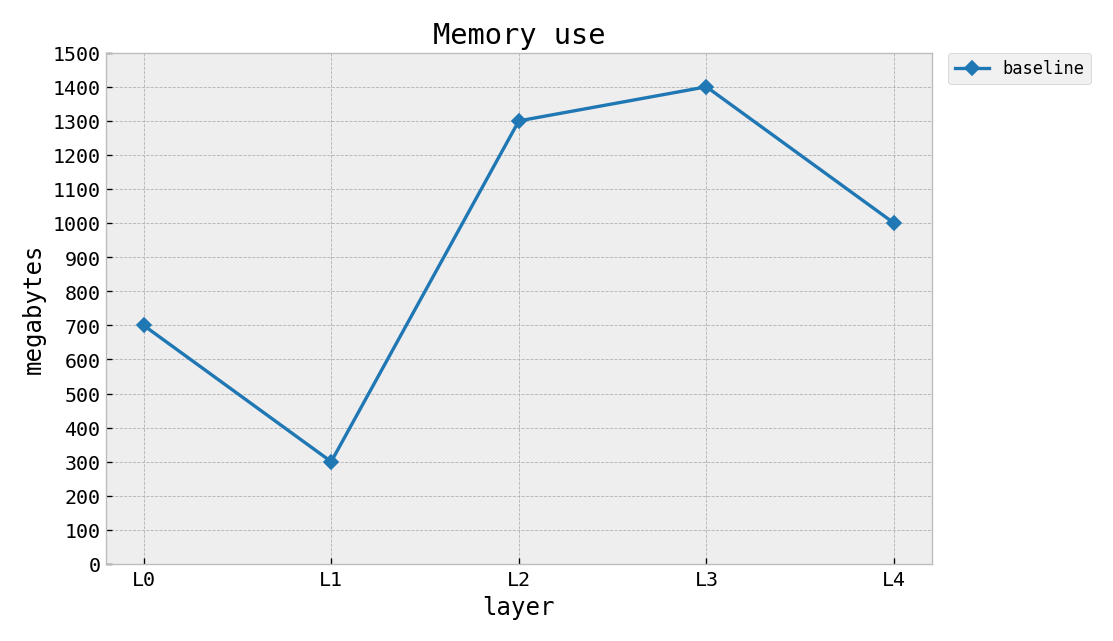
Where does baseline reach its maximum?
L3
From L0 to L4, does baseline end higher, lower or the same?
higher
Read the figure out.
Title: Memory use
x-axis: layer, ticks L0 L1 L2 L3 L4
y-axis: megabytes, ticks 0 100 200 300 400 500 600 700 800 900 1000 1100 1200 1300 1400 1500
Legend: baseline
Values:
baseline: 700 300 1300 1400 1000
